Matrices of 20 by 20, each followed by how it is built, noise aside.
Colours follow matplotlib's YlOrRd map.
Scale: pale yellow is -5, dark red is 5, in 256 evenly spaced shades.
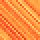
Toeplitz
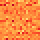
low rank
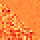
lower triangular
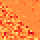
lower triangular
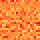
low rank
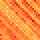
Toeplitz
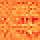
low rank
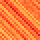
Toeplitz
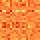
low rank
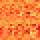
low rank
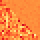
lower triangular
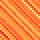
Toeplitz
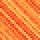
Toeplitz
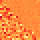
lower triangular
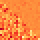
lower triangular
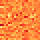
low rank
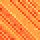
Toeplitz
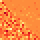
lower triangular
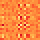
low rank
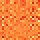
low rank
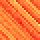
Toeplitz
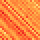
Toeplitz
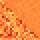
lower triangular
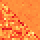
lower triangular
